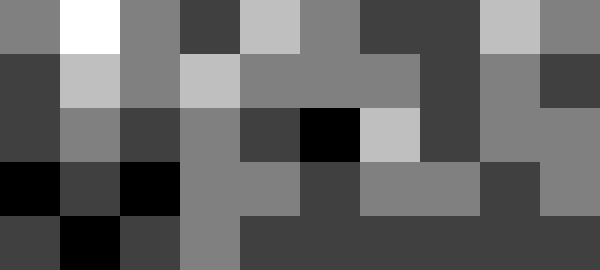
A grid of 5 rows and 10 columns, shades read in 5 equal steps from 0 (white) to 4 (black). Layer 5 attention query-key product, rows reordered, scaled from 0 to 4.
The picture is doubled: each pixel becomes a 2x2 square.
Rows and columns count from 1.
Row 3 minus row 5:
0 -2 0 0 0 1 -2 0 -1 -1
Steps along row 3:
down up down up up down up down same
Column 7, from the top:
3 2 1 2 3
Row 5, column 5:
3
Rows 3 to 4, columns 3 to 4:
3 2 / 4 2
